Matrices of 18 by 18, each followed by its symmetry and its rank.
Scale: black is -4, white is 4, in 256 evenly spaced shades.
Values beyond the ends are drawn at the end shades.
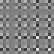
symmetric, rank one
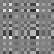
symmetric, rank one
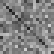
symmetric, full rank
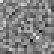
symmetric, full rank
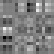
antisymmetric, rank two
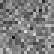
neither, full rank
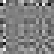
antisymmetric, rank two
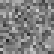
neither, full rank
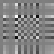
symmetric, rank one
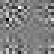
antisymmetric, rank two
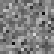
symmetric, full rank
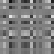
neither, rank one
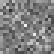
symmetric, full rank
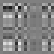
neither, rank one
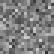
neither, full rank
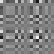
symmetric, rank one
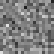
antisymmetric, full rank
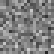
antisymmetric, full rank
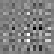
antisymmetric, rank two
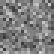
antisymmetric, full rank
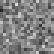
neither, full rank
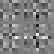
antisymmetric, rank two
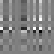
neither, rank one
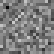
symmetric, full rank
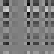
neither, rank one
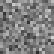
antisymmetric, full rank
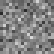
neither, full rank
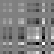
symmetric, rank one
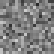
antisymmetric, full rank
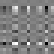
neither, rank one
